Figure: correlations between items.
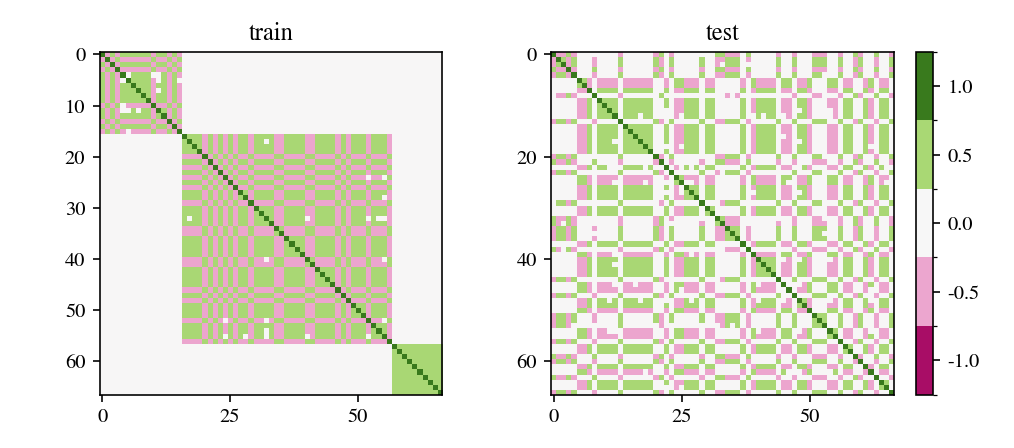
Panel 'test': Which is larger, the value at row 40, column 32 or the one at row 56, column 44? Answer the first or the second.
the second
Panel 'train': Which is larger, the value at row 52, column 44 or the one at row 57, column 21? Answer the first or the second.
the second
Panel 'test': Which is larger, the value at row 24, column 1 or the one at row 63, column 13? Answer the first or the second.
the first
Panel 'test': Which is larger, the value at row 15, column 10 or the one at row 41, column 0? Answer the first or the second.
the first
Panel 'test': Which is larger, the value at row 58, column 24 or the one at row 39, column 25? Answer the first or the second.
the second
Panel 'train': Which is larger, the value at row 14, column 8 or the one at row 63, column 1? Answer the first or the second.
the first
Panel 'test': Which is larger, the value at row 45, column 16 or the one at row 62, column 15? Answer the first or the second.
the first
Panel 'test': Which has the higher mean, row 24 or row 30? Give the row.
30
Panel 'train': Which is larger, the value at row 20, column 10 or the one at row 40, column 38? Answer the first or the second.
the first
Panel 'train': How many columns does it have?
67
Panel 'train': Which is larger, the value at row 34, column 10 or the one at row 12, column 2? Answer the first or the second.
the second
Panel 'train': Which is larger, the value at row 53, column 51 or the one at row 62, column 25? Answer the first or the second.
the first
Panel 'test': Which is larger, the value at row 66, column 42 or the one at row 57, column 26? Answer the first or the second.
the second
